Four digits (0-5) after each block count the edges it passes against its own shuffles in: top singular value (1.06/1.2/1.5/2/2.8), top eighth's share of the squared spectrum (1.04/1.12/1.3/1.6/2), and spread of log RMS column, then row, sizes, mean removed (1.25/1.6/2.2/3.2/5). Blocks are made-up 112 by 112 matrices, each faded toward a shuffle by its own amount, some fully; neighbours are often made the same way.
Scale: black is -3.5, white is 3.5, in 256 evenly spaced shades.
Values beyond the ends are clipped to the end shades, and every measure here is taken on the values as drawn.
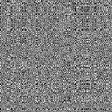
5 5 3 3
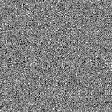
4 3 1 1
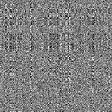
5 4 3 3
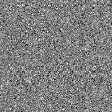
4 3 1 1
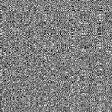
4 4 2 3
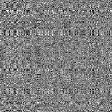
5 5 3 3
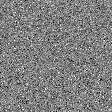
1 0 0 0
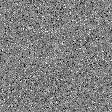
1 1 0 0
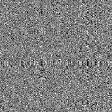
4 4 2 2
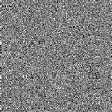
4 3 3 2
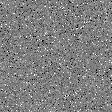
1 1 0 0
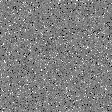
0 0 0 0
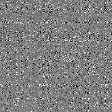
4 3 3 3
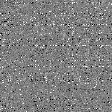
3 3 2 3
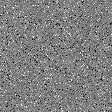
0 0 0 0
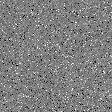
1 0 0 0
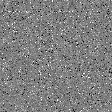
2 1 1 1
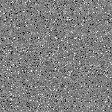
2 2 1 2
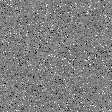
0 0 0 0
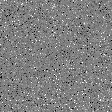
0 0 0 0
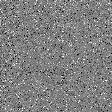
3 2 1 0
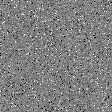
2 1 0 0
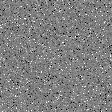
0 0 0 0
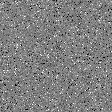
0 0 0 0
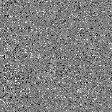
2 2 2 3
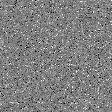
1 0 0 1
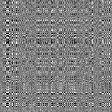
5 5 4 4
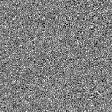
4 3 2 2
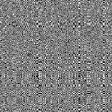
5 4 3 3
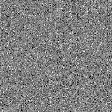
4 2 1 1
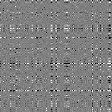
5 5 3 4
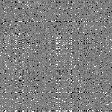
5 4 2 3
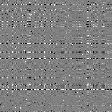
5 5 3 3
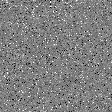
0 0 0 0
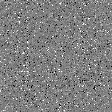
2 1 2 1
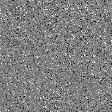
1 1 2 1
